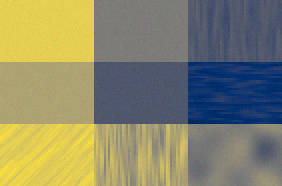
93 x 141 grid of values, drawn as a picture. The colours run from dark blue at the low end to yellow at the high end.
The table splits into 3 rows of 3 panels. Panel 1,1: very high, flat. Panel 1,2: middling, flat. Panel 1,3: low, streaked downward, faint in contrast. Panel 2,1: high, flat. Panel 2,2: low, flat. Panel 2,3: very low, streaked across, faint in contrast. Panel 3,1: very high, slanting up to the right, faint in contrast. Panel 3,2: high, streaked downward. Panel 3,3: middling, smooth.
